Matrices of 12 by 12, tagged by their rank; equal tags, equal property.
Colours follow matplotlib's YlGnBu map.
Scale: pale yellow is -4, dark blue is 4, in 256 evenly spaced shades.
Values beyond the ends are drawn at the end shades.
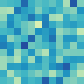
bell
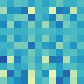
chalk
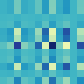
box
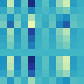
box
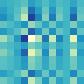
box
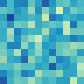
bell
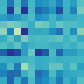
chalk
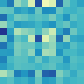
chalk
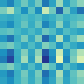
box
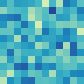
bell
